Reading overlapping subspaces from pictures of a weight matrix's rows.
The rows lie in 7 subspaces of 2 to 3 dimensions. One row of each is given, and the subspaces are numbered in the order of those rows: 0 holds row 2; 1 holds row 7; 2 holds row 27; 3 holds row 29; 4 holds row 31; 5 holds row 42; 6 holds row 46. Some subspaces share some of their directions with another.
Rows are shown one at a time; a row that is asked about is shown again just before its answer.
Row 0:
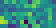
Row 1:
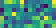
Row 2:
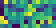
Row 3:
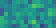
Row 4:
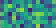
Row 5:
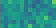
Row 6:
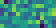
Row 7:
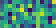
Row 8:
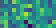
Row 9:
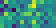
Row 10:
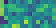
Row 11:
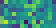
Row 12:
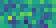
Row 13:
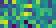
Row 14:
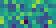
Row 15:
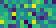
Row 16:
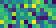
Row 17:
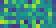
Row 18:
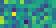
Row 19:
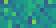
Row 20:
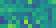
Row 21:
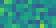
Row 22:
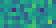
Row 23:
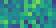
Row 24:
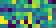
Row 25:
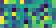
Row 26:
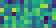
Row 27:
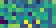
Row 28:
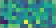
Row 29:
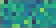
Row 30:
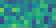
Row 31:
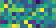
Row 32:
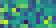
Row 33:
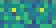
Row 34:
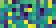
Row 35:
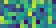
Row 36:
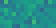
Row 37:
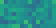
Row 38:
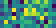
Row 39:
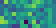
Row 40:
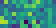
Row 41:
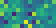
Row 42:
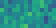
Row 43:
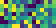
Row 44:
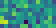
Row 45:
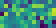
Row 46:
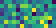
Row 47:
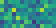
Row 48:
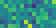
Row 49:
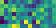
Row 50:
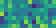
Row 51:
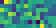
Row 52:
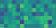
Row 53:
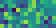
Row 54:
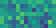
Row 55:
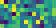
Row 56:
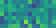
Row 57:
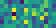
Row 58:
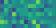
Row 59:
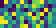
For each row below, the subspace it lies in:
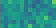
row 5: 0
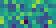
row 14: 6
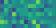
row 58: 1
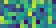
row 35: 1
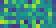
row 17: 6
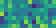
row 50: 4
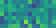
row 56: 4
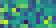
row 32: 2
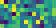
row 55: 4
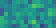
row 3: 4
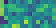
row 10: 0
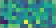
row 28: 2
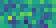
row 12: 6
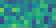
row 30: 5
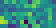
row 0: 3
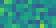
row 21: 4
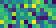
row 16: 0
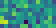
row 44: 2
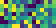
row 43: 3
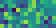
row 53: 2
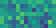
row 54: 6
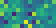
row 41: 6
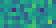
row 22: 1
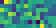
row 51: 4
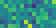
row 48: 0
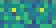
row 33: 1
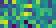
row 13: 1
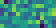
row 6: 4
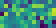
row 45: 4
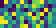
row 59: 5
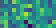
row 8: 1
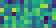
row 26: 5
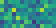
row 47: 1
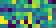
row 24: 3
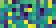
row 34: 1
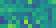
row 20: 3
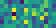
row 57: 0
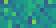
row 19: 3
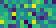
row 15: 0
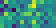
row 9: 2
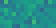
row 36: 3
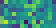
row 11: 6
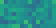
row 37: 6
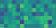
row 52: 6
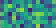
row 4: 1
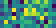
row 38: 0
